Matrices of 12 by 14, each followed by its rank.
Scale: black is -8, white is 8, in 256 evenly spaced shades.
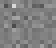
two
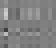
one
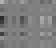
one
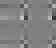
one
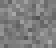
full rank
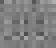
two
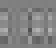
one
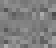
two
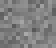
full rank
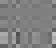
one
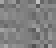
two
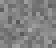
full rank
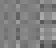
one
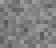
full rank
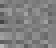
two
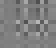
one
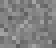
full rank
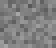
full rank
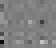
two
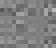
two
